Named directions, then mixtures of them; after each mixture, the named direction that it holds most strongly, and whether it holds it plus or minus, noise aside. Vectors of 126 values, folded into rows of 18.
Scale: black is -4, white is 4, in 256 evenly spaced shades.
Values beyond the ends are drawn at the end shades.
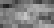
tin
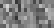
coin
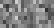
coin, minus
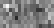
coin, plus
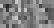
coin, minus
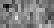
coin, minus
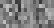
coin, plus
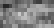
tin, plus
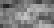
tin, plus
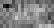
tin, plus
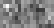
coin, plus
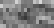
tin, minus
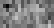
coin, minus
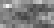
tin, minus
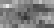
tin, minus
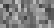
coin, minus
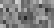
coin, minus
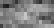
tin, plus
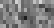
coin, minus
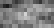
tin, plus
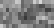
tin, minus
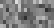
coin, minus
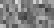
coin, minus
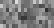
coin, minus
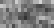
tin, minus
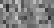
coin, minus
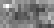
tin, minus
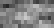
tin, plus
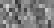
coin, plus
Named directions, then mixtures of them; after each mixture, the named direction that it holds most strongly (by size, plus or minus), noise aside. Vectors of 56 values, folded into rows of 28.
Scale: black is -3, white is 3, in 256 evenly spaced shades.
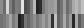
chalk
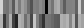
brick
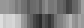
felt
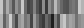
brick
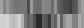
felt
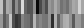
chalk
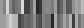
chalk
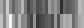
felt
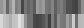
felt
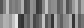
chalk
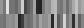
chalk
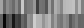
felt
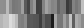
felt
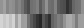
felt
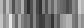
felt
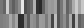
chalk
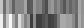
felt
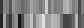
brick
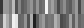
brick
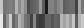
brick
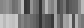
felt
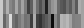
brick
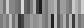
chalk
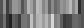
felt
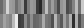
chalk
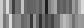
brick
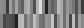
chalk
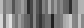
felt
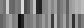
chalk
